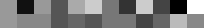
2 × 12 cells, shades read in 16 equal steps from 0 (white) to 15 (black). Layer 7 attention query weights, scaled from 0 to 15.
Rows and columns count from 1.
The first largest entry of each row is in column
11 9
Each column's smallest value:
6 7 6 10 5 3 8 8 3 9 4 0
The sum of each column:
12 21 13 20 14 13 16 20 14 20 19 7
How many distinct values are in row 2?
7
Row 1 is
6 14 6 10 5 3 8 12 3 11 15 0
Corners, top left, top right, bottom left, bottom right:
6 0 6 7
